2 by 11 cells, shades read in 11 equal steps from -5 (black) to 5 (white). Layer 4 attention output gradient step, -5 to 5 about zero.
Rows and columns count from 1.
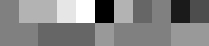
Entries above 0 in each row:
5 3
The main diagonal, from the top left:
0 0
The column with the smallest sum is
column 6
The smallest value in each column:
0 0 -1 -1 -1 -5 0 -1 0 -4 -2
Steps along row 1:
up same up up down up down up down up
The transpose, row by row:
0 0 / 2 0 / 2 -1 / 4 -1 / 5 -1 / -5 1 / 2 0 / -1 0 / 0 0 / -4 1 / -2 1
